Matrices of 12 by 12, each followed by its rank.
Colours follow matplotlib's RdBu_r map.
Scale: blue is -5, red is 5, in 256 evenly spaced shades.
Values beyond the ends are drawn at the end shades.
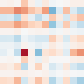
two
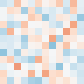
full rank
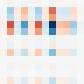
one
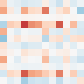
two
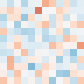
full rank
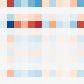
one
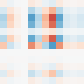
one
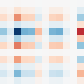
one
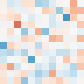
full rank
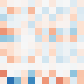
two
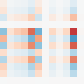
one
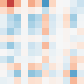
two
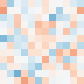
full rank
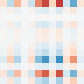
one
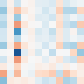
two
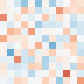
full rank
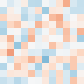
full rank
